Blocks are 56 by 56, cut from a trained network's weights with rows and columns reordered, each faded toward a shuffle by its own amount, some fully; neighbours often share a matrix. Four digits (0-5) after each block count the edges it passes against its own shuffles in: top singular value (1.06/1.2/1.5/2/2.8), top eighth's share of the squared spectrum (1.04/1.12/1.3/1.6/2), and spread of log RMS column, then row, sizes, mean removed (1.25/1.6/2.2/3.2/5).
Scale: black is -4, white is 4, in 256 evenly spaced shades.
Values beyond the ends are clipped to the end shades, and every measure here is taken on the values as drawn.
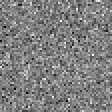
0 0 0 0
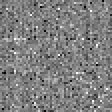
2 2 0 1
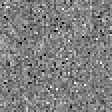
0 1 0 0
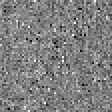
1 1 0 0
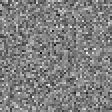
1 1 0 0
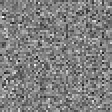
2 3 1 0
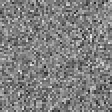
2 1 0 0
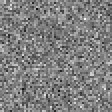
0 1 0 0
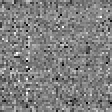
2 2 2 0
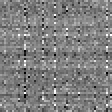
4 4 3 0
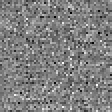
1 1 1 0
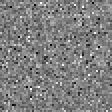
0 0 0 0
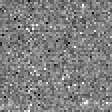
1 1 1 0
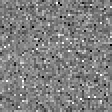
1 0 1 0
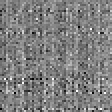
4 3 1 3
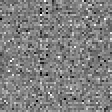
2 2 1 0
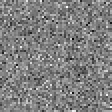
0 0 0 0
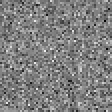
0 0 0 0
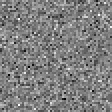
1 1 0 0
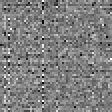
3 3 2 0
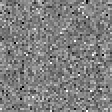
1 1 0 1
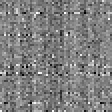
3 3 0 3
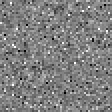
0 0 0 0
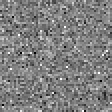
1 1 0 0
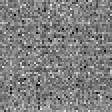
2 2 2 0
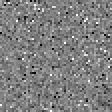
0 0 1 0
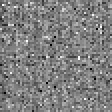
2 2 0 1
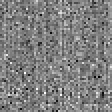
3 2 0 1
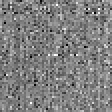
3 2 0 2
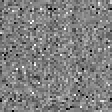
1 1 0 1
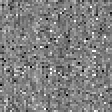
2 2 0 1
